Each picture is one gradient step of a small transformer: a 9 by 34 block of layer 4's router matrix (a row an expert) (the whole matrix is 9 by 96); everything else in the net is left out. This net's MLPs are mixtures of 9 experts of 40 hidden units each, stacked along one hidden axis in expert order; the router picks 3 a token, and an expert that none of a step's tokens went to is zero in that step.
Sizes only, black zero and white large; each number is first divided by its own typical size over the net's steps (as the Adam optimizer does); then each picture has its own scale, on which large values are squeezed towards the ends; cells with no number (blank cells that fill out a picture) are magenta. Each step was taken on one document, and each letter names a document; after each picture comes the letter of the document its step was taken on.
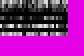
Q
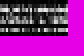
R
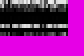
Q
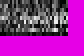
R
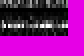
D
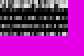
Q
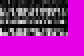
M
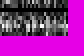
D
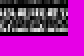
M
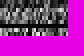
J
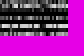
Q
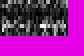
D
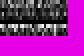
D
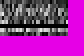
M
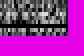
M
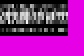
R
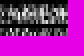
J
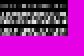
R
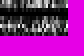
D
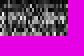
J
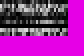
J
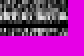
M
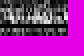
R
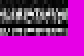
M
